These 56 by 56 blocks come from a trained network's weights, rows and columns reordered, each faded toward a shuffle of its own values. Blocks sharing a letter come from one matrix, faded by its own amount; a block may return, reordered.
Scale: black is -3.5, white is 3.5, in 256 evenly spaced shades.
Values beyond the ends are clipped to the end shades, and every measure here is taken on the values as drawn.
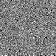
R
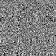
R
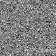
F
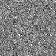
R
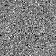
F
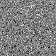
F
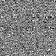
R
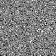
R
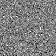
F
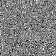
F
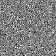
R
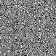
F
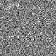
R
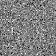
F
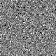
F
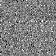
F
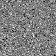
F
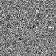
R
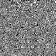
F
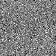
F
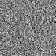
R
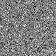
F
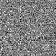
F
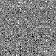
R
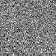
F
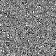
F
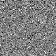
F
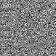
R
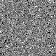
F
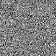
R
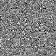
R
